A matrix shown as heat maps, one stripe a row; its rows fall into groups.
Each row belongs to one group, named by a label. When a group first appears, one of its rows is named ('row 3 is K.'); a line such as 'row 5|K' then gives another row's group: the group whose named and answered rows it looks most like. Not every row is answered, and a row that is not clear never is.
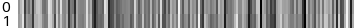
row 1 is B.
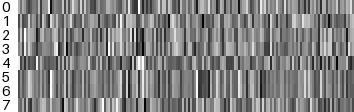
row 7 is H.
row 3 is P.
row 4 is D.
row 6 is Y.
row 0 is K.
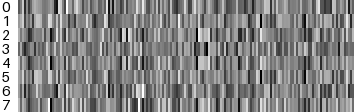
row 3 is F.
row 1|B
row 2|K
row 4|K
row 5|B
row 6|D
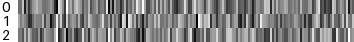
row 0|D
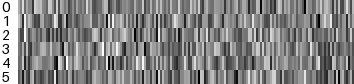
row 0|B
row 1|P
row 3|H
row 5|F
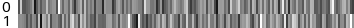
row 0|F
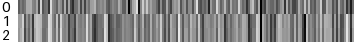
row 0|Y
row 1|B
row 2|B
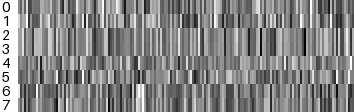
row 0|H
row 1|H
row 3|B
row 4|K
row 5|P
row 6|D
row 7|D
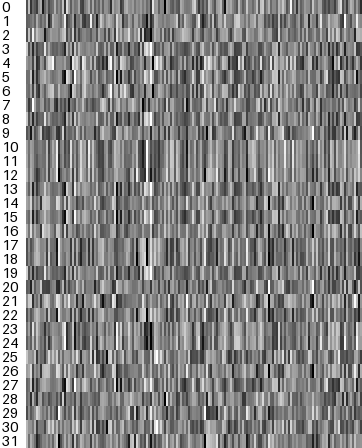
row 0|F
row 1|P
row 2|P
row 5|D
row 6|H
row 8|D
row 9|F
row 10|K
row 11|K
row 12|K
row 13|D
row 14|B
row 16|B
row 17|Y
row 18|Y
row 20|F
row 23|P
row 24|P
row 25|H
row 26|B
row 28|F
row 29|Y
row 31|K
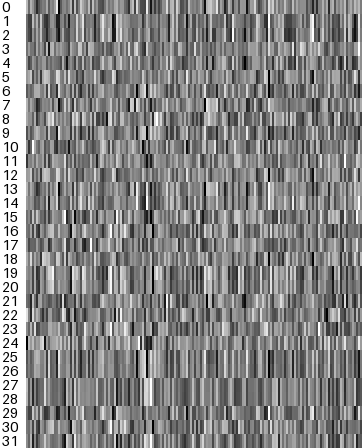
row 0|K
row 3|K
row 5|B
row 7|K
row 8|H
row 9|Y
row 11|P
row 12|B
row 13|K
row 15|P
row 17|P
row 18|B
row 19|H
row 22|P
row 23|H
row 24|P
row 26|Y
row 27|D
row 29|F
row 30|H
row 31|D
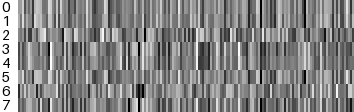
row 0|B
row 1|B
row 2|H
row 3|Y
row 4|Y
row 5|B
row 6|P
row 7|Y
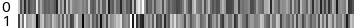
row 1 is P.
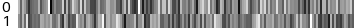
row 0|K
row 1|H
